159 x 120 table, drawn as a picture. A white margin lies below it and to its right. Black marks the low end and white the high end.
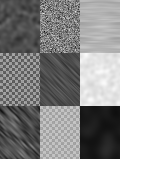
It is made of 3 by 3 panels. Panel 1,1: low, blotchy, faint in contrast. Panel 1,2: middling, fine-grained, strong in contrast. Panel 1,3: high, streaked across, faint in contrast. Panel 2,1: middling, checkered, strong in contrast. Panel 2,2: low, slanting down to the right, faint in contrast. Panel 2,3: very high, blotchy, faint in contrast. Panel 3,1: low, slanting down to the right. Panel 3,2: high, checkered. Panel 3,3: very low, smooth, faint in contrast.
